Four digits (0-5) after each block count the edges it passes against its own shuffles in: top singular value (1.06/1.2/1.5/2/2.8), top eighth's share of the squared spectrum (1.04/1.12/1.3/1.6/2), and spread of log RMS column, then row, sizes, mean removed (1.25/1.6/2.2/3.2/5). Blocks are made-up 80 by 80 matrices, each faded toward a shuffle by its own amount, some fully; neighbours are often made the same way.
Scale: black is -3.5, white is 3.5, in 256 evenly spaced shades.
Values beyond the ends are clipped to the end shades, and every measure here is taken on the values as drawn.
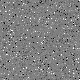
0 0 0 0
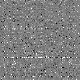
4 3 2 2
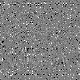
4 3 1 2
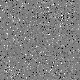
2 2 1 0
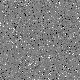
1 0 0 0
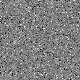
2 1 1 0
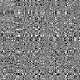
5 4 3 3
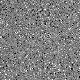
3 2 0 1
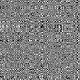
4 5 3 3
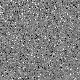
0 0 0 0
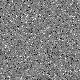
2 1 0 0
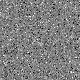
1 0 0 0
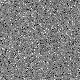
0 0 0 0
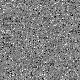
2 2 0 0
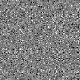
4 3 2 2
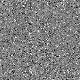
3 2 0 1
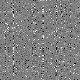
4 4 2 2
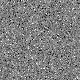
0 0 0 0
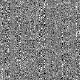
1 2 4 0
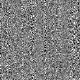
1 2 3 0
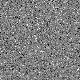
0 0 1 0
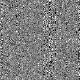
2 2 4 0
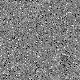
0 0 1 0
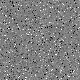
0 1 0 0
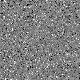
3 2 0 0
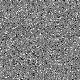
3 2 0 0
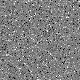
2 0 0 0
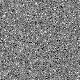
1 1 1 0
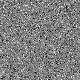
2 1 0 0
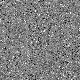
0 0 0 0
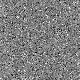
0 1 0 0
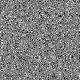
3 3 1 1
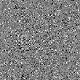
3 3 1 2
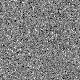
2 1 0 0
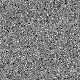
1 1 0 0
